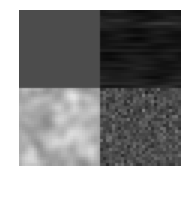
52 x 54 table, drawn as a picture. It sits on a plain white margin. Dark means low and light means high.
It is made of 2 by 2 panels. Panel 1,1: low, flat. Panel 1,2: very low, streaked across, faint in contrast. Panel 2,1: high, blotchy. Panel 2,2: low, fine-grained.
